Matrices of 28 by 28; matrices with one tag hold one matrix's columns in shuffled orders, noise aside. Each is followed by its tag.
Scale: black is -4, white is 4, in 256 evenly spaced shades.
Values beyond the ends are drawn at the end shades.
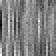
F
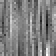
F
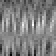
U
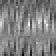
U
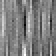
F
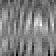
U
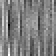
F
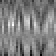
U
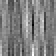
F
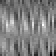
U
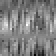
U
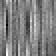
F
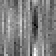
F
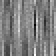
F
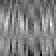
U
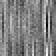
F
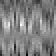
U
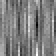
F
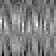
U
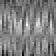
U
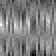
U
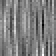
F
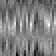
U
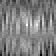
U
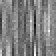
F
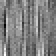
F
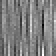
F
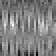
U
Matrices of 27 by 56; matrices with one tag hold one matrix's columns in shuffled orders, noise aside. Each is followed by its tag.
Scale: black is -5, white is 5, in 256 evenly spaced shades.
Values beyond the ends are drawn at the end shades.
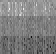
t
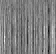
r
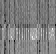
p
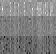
t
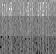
t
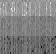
t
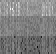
t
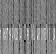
p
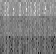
t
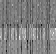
p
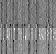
p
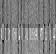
p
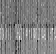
p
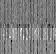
p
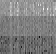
t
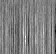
r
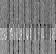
p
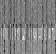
p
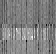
p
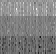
t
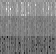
t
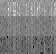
t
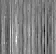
r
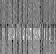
p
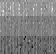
t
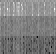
t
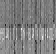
p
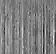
r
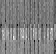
p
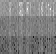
t
